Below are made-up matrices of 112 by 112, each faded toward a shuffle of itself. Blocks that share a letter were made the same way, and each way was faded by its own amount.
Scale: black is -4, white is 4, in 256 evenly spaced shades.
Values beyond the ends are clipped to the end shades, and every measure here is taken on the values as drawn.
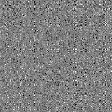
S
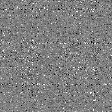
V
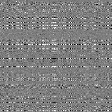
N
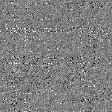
V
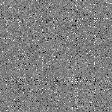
V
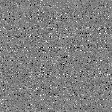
V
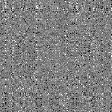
S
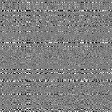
N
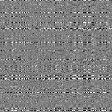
N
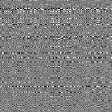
N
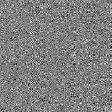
S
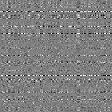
N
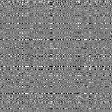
N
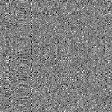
S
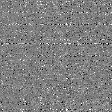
V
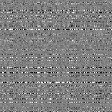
N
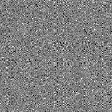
S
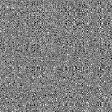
S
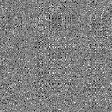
S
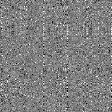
S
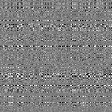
N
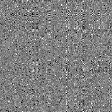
S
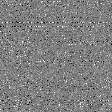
V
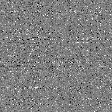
V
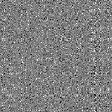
S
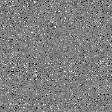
V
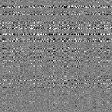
N
